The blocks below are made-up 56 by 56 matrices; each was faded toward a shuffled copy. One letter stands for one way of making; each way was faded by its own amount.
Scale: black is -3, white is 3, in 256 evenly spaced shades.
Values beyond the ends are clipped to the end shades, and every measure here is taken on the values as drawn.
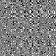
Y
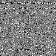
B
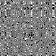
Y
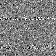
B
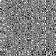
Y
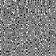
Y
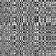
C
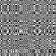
C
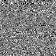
B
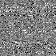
B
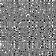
Y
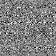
B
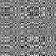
C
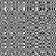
C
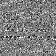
B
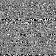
B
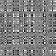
C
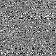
B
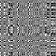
C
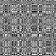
C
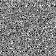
B
